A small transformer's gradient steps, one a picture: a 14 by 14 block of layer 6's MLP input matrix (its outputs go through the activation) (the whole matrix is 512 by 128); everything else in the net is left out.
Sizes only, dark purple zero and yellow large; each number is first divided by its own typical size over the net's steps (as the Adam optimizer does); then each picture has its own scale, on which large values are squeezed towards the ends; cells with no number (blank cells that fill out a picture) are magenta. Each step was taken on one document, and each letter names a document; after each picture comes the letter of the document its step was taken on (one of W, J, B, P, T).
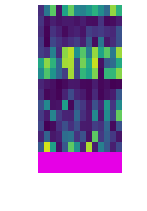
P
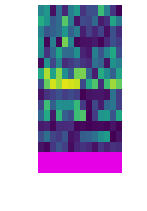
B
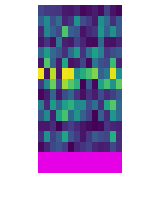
B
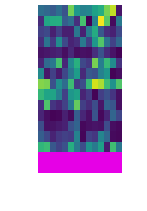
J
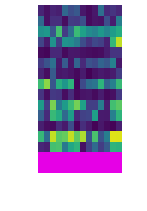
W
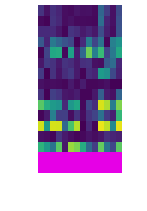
P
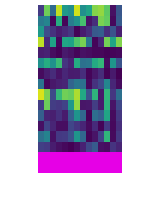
J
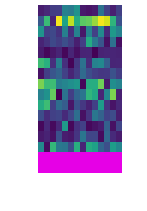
J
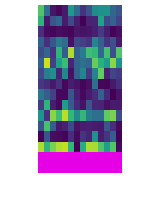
P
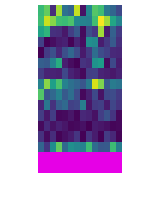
J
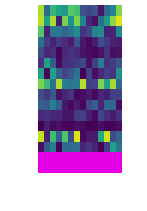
W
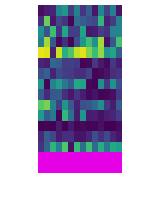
B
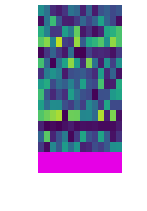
W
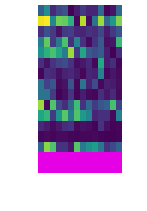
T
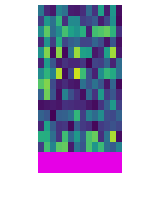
B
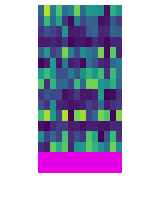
B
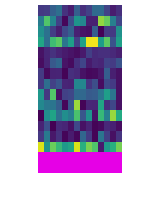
J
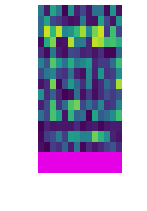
W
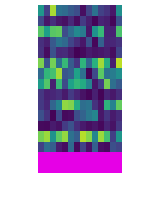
W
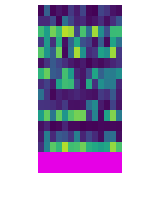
B
